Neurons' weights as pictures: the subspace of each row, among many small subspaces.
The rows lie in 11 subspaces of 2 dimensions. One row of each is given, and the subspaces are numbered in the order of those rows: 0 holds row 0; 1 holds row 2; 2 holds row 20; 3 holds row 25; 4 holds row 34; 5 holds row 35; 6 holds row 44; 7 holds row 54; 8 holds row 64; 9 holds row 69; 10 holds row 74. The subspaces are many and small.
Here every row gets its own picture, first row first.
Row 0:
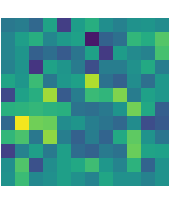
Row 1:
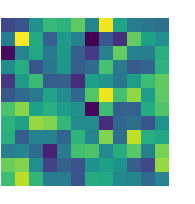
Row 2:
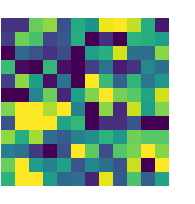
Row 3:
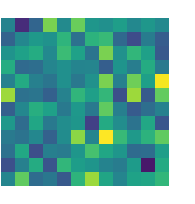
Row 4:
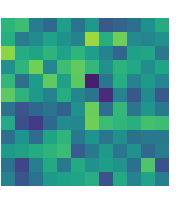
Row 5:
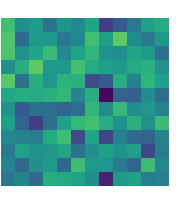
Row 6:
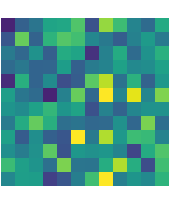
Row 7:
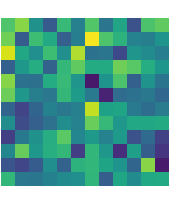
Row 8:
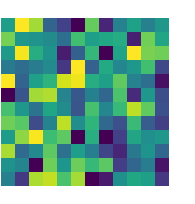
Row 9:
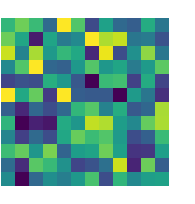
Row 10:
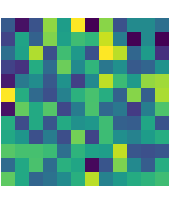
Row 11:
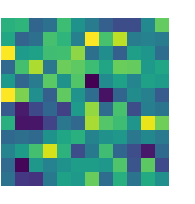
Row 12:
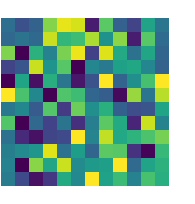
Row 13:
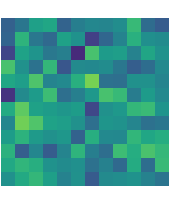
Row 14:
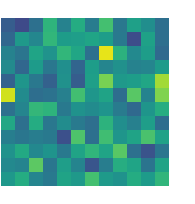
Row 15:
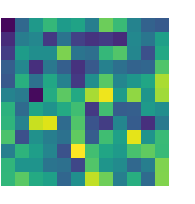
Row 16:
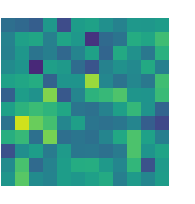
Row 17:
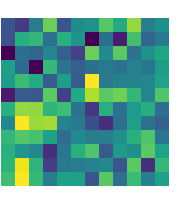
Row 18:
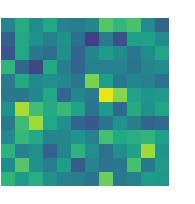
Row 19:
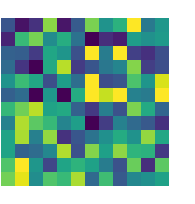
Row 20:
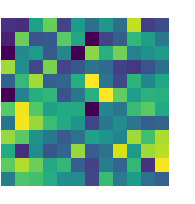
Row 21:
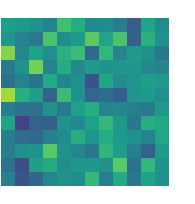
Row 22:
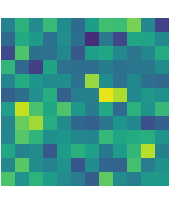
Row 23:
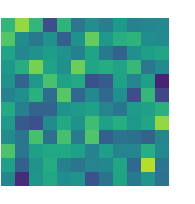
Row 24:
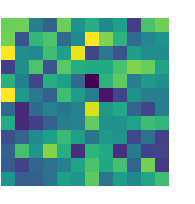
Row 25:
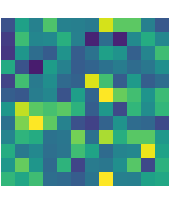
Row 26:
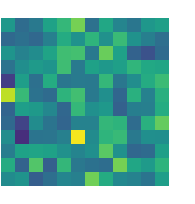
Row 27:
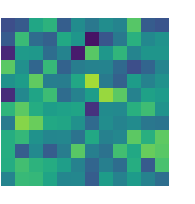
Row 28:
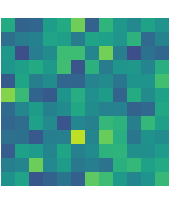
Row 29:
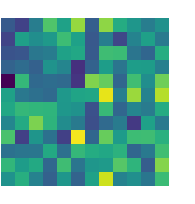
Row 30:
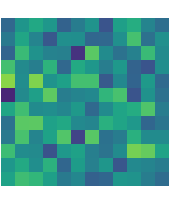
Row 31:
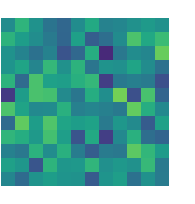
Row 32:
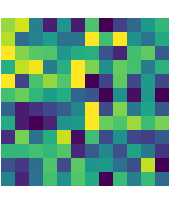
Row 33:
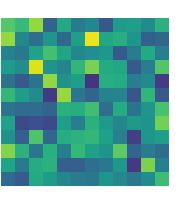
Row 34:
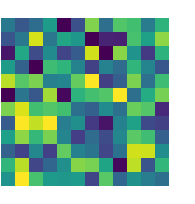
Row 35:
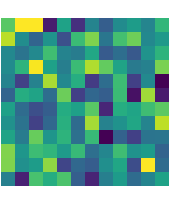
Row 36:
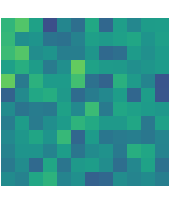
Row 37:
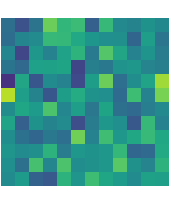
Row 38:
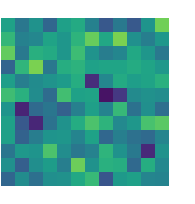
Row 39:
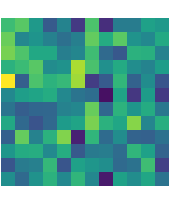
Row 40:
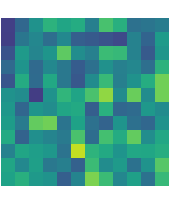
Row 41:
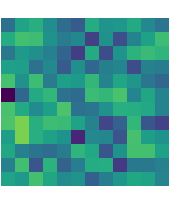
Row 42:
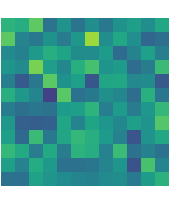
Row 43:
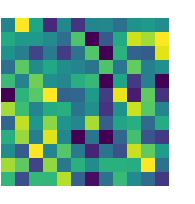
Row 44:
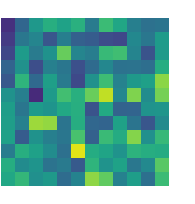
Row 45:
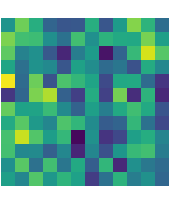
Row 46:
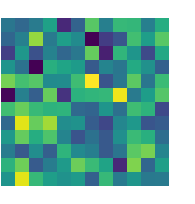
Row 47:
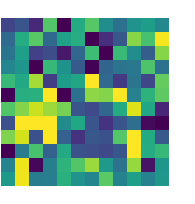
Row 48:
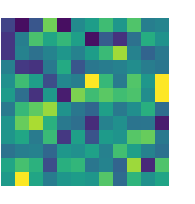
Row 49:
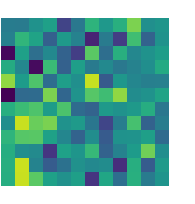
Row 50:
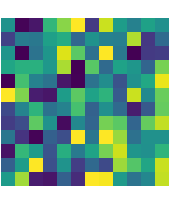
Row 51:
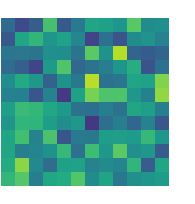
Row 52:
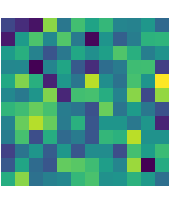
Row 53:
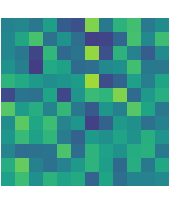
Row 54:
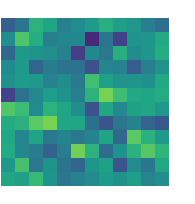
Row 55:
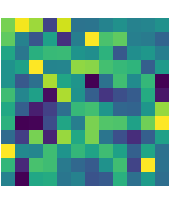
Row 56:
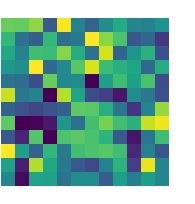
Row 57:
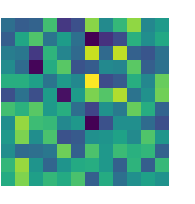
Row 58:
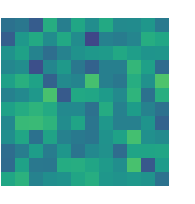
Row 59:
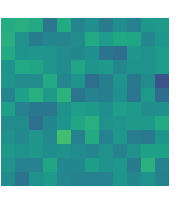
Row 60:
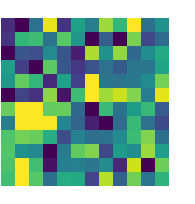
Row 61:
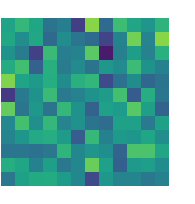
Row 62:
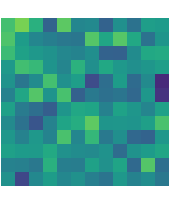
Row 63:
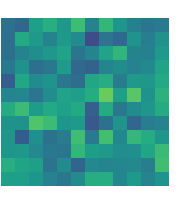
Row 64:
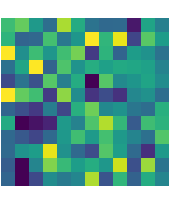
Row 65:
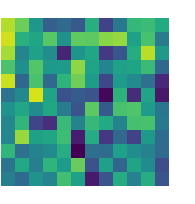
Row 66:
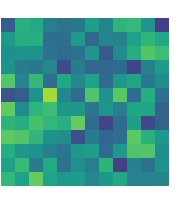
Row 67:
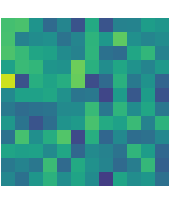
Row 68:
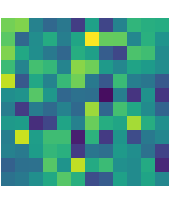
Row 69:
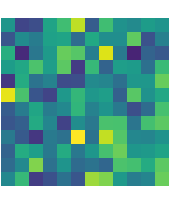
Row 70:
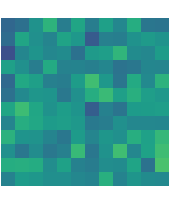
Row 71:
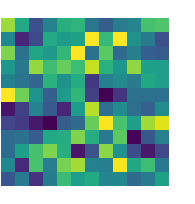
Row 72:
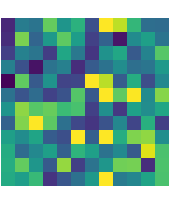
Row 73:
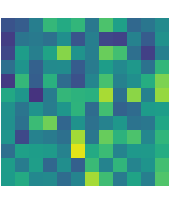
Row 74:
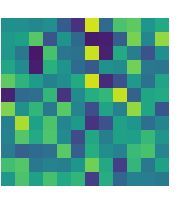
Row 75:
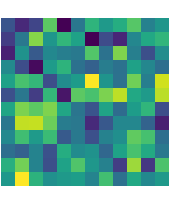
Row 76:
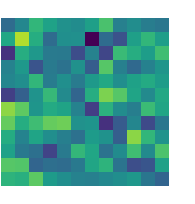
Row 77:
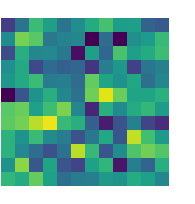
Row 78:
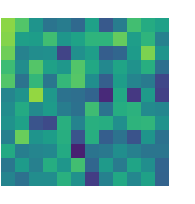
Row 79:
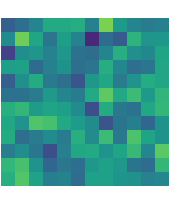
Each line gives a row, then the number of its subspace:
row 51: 10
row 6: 3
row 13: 2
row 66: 6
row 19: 10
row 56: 0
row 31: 0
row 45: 6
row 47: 0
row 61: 10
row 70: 2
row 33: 5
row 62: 4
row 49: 8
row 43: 5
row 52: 5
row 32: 1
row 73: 6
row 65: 6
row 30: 2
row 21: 8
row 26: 7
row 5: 3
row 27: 2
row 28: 9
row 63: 7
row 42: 5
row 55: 0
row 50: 9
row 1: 9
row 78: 6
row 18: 3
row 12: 8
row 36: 8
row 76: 9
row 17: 8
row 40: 6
